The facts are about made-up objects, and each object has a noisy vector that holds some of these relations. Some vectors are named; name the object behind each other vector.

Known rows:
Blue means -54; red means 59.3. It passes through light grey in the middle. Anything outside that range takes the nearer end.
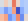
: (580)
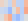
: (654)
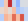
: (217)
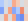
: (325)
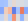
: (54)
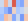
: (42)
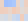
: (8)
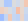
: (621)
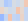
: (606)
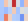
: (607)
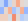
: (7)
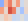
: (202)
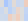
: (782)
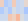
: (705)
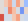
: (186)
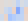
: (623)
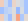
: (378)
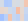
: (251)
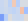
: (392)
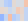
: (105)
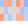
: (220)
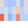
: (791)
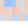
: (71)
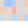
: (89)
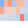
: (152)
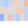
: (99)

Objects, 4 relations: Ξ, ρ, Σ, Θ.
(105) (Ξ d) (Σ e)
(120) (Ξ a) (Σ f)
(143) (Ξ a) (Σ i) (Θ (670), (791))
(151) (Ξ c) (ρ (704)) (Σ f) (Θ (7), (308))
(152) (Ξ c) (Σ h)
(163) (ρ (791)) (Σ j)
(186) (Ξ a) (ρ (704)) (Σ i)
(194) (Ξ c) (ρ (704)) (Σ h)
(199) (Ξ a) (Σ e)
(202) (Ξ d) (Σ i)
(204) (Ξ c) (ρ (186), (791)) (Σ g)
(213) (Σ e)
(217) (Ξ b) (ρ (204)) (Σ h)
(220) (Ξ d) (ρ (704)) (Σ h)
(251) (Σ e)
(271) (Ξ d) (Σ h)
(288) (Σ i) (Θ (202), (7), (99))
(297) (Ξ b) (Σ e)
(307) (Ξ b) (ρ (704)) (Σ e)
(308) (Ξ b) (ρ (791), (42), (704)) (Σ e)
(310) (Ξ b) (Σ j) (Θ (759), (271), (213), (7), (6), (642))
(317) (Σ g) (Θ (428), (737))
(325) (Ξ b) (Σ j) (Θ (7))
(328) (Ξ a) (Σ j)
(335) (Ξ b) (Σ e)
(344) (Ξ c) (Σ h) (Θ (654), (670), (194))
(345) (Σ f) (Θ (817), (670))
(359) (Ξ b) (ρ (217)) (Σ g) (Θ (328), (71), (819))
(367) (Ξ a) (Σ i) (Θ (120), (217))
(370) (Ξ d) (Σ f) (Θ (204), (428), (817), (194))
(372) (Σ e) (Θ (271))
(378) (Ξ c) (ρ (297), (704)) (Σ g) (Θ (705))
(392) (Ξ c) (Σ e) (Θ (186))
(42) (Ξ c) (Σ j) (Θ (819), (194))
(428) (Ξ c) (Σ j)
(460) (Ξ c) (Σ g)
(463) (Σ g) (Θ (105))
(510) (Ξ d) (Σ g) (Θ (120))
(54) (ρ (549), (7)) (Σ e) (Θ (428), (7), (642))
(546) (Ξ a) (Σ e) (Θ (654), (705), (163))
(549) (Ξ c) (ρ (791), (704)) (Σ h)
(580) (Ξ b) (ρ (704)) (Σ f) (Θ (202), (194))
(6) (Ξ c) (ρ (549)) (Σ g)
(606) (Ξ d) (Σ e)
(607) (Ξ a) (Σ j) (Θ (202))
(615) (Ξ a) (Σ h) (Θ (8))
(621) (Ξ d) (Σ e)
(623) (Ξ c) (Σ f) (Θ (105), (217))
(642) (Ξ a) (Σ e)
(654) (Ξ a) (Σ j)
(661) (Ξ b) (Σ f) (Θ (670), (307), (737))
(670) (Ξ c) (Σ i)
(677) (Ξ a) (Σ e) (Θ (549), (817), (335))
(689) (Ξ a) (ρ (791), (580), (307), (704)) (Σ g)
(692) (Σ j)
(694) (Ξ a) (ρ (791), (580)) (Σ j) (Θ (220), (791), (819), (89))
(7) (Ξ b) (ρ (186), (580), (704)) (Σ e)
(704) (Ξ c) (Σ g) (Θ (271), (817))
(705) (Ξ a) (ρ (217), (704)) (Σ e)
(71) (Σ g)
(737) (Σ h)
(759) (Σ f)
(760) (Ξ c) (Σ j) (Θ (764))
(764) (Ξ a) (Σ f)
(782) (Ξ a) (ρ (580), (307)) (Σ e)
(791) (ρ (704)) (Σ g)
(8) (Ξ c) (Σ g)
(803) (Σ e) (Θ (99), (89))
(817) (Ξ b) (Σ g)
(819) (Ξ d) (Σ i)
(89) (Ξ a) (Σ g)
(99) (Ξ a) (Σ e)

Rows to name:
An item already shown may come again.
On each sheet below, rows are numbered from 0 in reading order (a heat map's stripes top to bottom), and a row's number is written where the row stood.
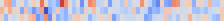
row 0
(670)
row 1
(580)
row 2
(344)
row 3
(143)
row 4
(392)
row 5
(345)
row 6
(615)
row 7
(760)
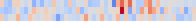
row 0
(307)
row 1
(6)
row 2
(392)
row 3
(689)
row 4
(288)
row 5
(819)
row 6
(623)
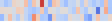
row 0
(99)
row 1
(607)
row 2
(317)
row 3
(372)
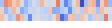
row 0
(194)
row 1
(803)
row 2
(704)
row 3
(271)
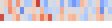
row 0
(186)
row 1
(217)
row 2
(204)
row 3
(359)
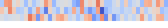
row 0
(367)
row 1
(151)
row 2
(163)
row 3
(580)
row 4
(546)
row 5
(220)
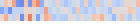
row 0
(694)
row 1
(549)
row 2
(317)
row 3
(705)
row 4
(99)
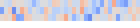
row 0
(310)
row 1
(308)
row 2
(428)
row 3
(677)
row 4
(817)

